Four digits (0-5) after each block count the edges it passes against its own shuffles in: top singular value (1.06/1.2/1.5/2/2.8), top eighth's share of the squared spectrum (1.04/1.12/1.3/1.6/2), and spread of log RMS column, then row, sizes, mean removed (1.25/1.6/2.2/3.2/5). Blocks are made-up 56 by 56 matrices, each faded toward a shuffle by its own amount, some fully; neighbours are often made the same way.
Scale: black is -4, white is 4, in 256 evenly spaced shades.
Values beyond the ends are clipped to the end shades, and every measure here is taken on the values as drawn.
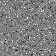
0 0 0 0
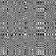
5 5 3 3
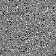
3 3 1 1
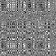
5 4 3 3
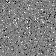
1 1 0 0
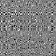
4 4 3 2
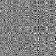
5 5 3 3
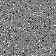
1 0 0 0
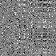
4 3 2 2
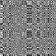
5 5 4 3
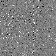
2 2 1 0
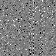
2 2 2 0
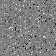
0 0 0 0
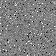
0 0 0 0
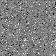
0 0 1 0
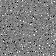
0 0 0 0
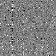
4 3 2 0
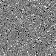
2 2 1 0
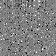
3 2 0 0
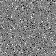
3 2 0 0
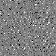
3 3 1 1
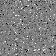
3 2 0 0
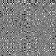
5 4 3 3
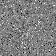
0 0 0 0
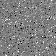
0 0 0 0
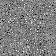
2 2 0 0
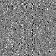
3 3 2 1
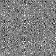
3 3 2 1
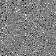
3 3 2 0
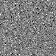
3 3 1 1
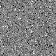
2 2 1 0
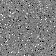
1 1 0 0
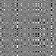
5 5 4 3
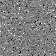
2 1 0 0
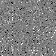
3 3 1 1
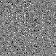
3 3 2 1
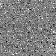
2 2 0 0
